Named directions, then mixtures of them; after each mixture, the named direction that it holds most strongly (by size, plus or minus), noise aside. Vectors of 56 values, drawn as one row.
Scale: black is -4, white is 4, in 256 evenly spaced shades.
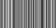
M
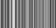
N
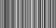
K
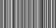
M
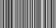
M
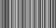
K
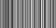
K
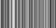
N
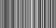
K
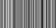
M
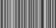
M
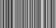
M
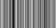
N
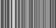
N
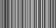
K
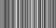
K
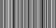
M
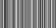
K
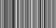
K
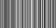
K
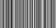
M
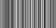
K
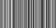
M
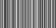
K
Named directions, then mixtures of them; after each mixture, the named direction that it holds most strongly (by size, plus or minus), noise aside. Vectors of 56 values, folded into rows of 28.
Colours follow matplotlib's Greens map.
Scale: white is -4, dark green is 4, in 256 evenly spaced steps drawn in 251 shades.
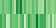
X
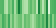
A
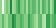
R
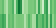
A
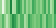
R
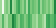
R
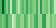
R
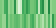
A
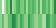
R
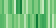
X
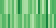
A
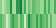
X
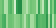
A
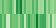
X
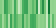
A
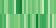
X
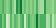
X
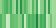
X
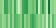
A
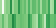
R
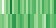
R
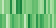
X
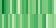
R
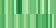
A
